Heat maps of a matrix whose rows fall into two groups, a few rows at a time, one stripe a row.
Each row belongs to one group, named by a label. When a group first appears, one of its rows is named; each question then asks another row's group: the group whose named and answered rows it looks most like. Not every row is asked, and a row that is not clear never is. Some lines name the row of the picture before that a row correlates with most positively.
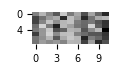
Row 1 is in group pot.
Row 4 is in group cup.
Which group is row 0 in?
cup
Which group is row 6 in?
cup
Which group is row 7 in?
cup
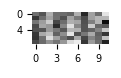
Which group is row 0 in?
pot
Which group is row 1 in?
pot
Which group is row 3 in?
cup
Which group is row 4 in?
pot
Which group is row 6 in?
pot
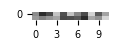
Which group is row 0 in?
pot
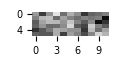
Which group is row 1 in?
cup
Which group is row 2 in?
cup
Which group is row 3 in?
cup
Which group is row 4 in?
pot
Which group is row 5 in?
pot
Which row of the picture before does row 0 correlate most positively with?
0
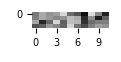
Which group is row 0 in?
cup
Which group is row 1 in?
cup
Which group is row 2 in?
pot
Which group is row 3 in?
pot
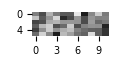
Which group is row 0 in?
pot
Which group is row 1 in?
pot
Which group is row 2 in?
pot
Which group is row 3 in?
cup
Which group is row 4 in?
cup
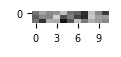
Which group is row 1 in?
pot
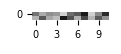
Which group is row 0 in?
cup
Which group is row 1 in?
pot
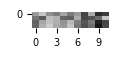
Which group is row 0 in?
cup
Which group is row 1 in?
pot
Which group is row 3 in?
cup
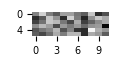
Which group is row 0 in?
cup
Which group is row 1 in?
pot
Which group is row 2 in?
pot
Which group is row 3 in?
cup
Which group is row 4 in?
pot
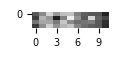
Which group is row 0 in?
cup
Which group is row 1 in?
cup
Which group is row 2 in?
cup
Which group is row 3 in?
cup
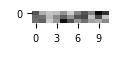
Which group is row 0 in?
cup
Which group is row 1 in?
pot
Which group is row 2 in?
pot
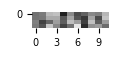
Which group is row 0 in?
pot
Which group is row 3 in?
pot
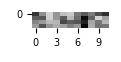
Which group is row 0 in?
cup
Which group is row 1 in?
pot
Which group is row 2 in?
pot
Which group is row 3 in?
pot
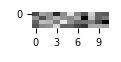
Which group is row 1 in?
pot
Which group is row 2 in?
cup
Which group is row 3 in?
pot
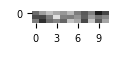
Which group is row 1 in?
pot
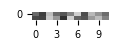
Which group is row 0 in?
pot
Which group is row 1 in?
pot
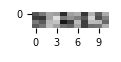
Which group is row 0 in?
pot
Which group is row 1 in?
pot
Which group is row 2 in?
pot
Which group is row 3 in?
pot
